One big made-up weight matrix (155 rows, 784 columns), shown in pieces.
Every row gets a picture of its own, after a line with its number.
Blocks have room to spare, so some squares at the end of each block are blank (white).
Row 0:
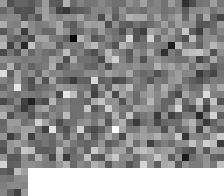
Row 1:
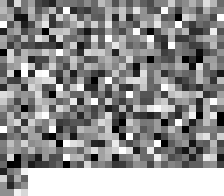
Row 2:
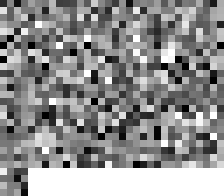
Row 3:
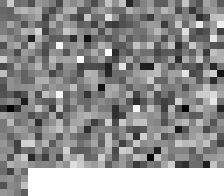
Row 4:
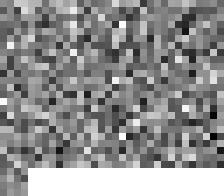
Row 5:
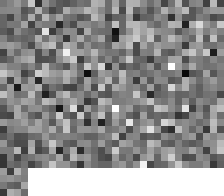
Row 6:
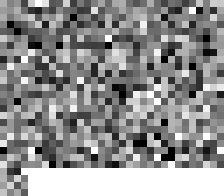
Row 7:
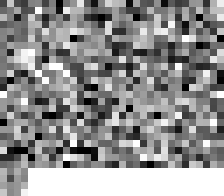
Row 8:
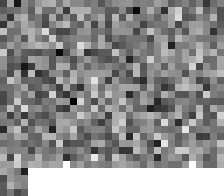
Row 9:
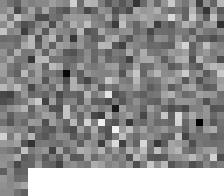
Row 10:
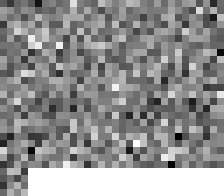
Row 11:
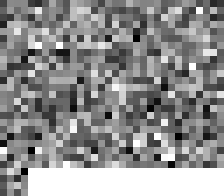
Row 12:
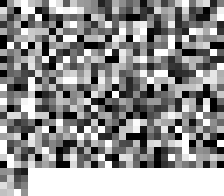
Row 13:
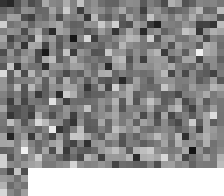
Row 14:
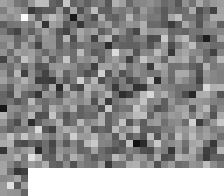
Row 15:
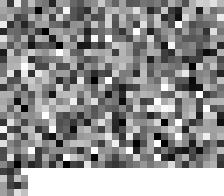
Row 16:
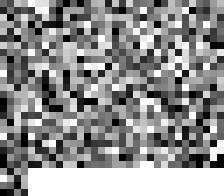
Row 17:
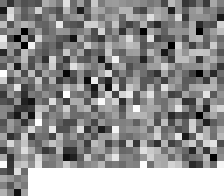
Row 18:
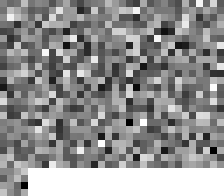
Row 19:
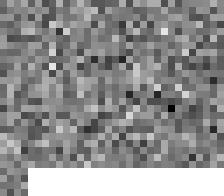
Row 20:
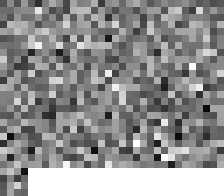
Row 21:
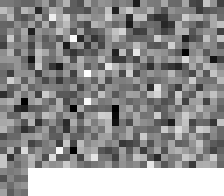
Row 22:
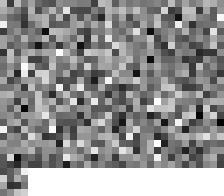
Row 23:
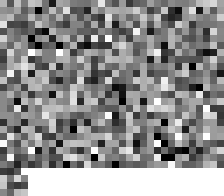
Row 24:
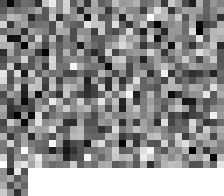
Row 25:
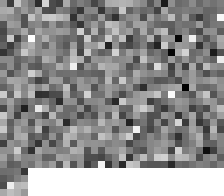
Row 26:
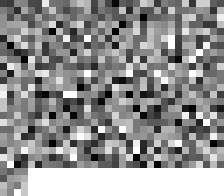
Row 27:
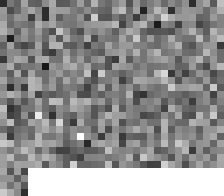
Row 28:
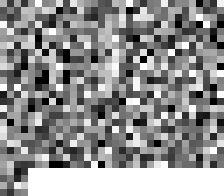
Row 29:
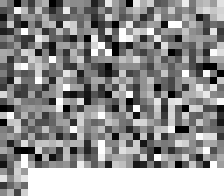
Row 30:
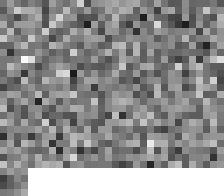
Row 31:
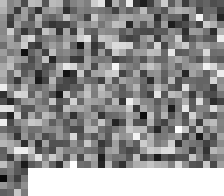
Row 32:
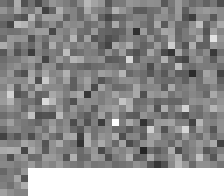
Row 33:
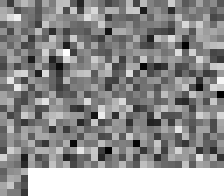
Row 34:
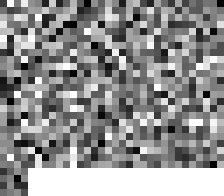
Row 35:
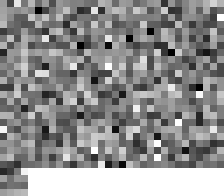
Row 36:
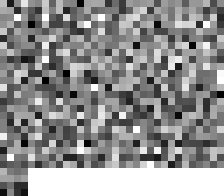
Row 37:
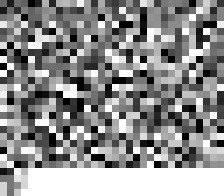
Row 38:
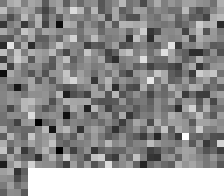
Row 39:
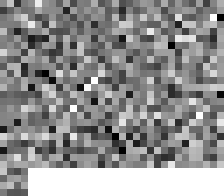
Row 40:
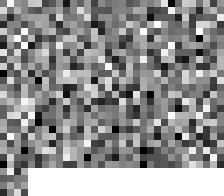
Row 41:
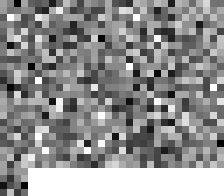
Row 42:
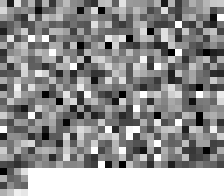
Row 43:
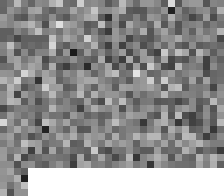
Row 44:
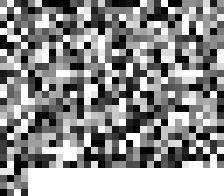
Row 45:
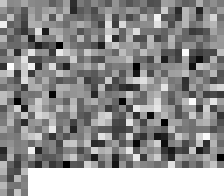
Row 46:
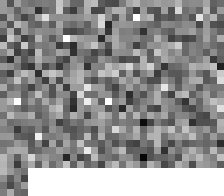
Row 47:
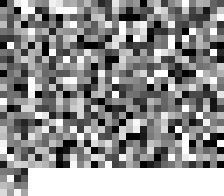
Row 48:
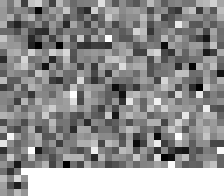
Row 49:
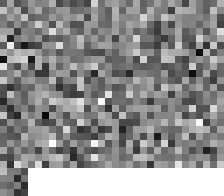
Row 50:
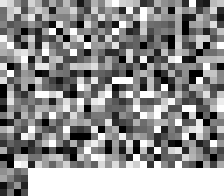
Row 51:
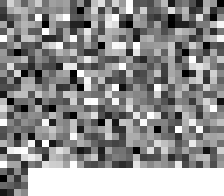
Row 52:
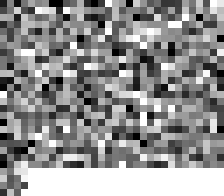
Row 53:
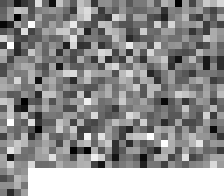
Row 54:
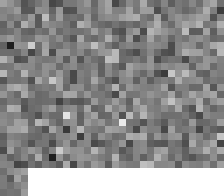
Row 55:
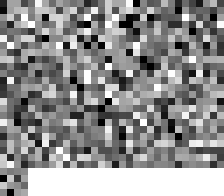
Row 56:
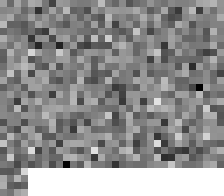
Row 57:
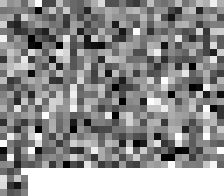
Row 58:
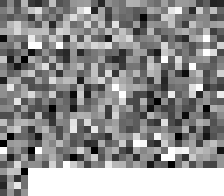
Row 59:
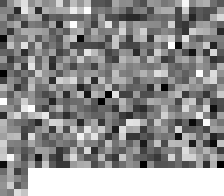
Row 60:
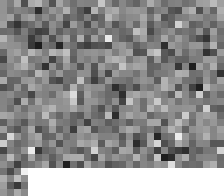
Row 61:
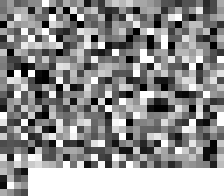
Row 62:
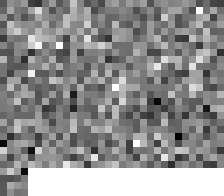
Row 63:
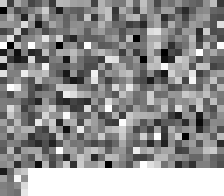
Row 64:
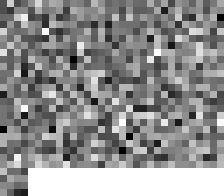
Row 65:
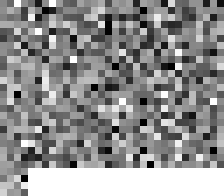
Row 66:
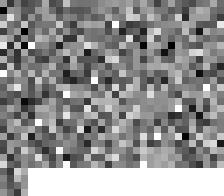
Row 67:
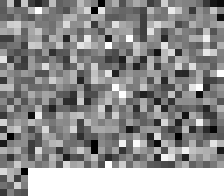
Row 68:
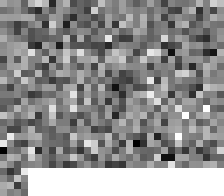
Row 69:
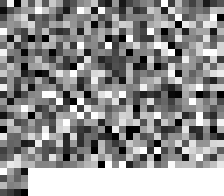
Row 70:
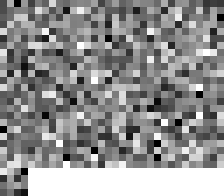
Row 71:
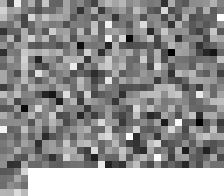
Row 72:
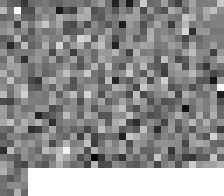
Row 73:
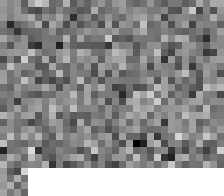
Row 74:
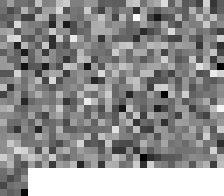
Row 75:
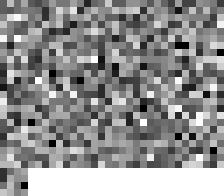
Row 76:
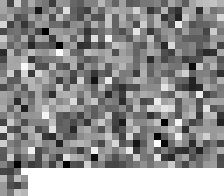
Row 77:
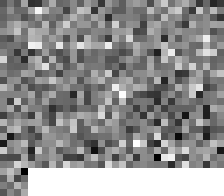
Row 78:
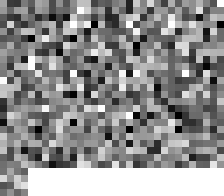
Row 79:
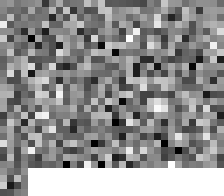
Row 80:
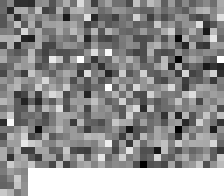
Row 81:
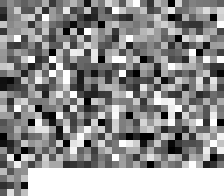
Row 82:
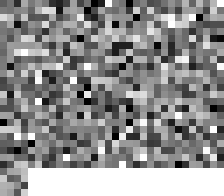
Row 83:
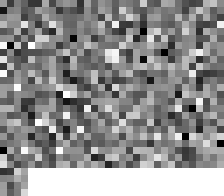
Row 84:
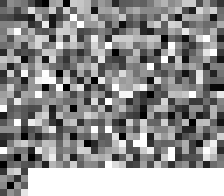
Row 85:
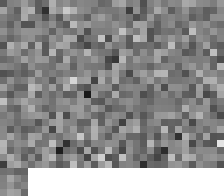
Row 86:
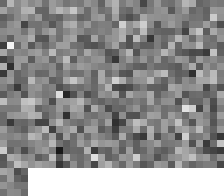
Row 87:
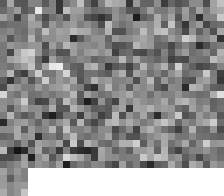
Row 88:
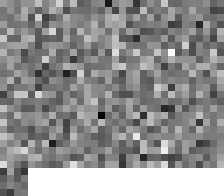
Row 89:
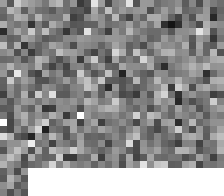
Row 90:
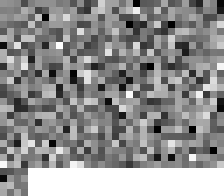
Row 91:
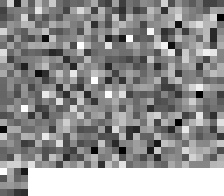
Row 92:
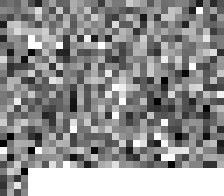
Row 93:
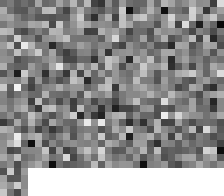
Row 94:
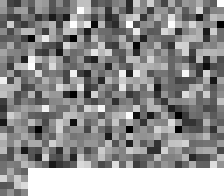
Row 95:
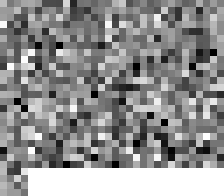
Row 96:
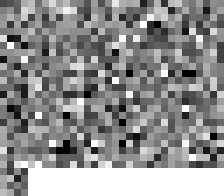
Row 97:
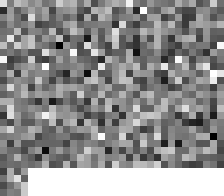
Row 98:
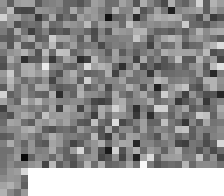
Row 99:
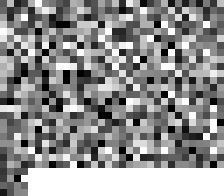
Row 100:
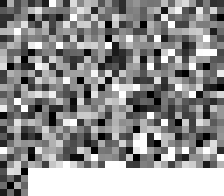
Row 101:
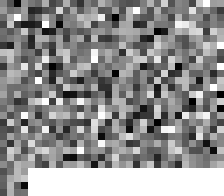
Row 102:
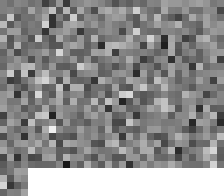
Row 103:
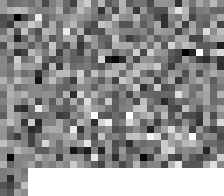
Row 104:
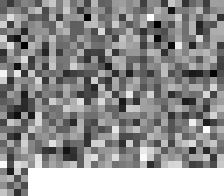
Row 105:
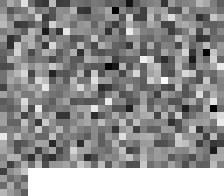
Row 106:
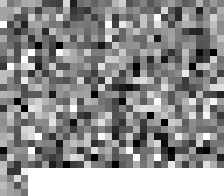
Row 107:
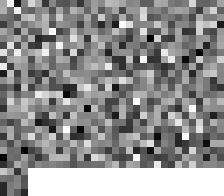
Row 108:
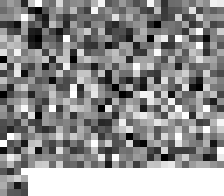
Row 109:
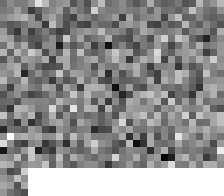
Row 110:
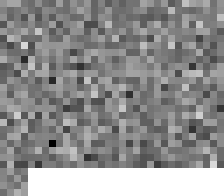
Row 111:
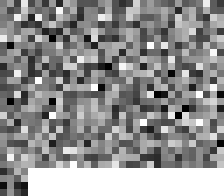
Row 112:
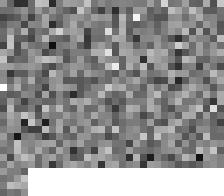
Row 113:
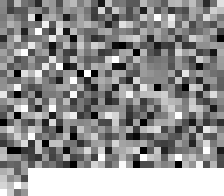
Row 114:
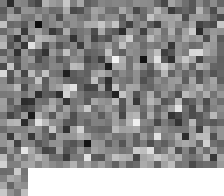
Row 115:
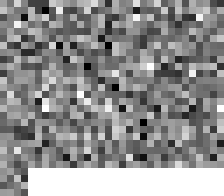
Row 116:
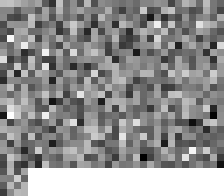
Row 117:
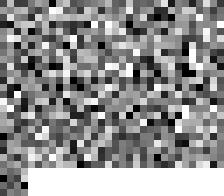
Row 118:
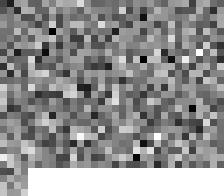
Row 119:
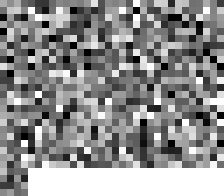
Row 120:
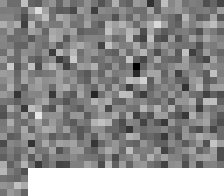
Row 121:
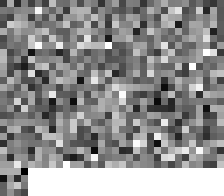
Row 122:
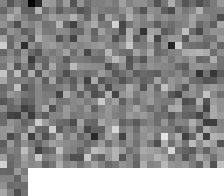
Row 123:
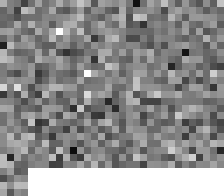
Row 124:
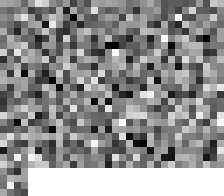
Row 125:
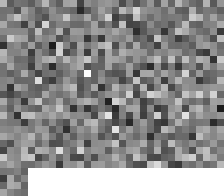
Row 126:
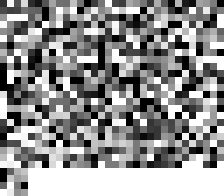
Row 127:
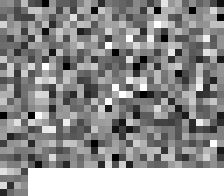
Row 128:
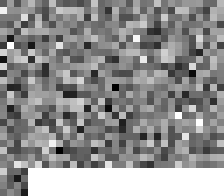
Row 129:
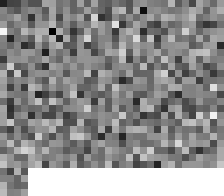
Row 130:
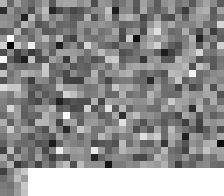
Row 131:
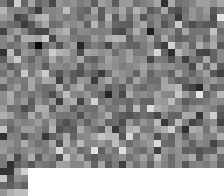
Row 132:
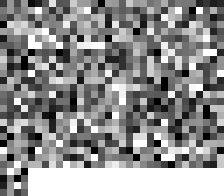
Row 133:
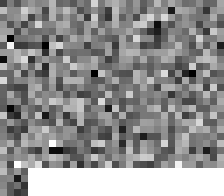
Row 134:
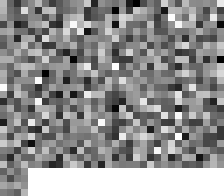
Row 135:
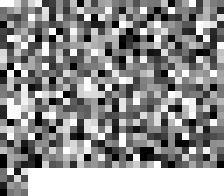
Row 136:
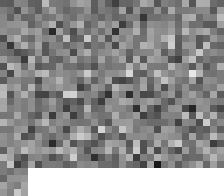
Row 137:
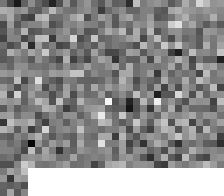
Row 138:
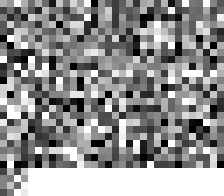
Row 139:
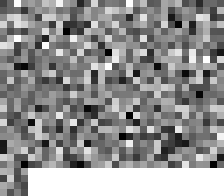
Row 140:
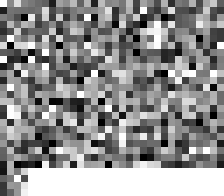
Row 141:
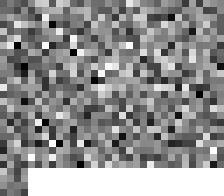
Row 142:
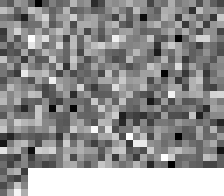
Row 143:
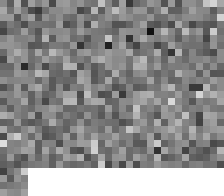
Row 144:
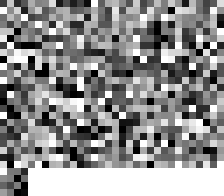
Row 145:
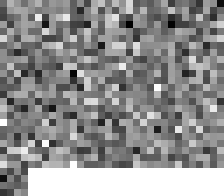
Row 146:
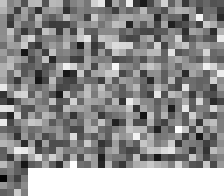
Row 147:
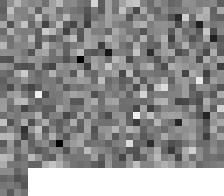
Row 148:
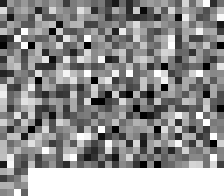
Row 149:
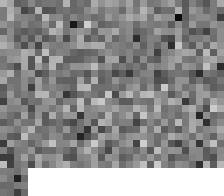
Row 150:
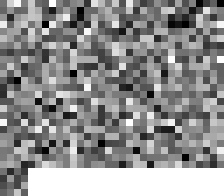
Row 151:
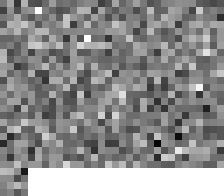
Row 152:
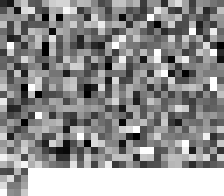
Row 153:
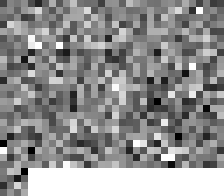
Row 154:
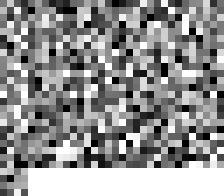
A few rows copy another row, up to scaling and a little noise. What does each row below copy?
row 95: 106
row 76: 15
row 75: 126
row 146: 31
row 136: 26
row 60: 48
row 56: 23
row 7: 87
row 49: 144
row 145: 51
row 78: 94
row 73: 6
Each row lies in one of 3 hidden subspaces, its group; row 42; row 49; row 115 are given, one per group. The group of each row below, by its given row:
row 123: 115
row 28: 115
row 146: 115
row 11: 42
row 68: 42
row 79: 42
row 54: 49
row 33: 115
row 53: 115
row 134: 115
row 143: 42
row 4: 49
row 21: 115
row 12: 49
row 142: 42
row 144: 49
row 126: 115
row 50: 49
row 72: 49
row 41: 115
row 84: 42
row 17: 49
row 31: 115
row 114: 49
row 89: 115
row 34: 115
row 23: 42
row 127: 42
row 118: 49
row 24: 49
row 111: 115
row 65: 115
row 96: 49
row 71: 42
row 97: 49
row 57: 42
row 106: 42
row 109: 42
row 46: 115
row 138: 49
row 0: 49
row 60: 42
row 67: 42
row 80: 115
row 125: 115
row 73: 42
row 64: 42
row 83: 49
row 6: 42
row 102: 42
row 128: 49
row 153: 42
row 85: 49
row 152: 49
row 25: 42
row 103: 115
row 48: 42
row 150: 115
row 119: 115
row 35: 42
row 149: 49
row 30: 115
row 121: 42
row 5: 115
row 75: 115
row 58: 42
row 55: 115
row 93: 115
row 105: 115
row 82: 115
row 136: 49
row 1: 42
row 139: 115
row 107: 49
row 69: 42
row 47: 49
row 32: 115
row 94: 115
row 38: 49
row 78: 115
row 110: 49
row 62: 42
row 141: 115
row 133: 49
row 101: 115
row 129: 49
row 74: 115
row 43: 115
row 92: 42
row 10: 42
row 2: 49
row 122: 49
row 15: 42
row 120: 42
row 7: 115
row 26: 49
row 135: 49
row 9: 115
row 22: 42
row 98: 115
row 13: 49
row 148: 49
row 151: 42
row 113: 115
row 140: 49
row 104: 49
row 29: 115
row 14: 42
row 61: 42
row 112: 115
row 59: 49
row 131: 42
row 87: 115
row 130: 49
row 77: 42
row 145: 115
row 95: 42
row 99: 115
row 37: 49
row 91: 42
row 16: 115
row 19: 115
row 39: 42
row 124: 42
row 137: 115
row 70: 42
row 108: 42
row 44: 49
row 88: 115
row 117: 115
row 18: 115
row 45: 42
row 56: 42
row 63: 49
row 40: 49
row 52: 115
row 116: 49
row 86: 49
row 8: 42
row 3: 115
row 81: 115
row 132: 42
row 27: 49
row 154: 49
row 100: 42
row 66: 49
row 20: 42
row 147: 115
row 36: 115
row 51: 115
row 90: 115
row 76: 42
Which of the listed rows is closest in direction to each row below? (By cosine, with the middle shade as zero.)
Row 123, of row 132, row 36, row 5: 132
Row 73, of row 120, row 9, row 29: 9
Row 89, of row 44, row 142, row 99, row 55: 55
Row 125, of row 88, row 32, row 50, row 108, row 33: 33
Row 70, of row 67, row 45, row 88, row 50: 67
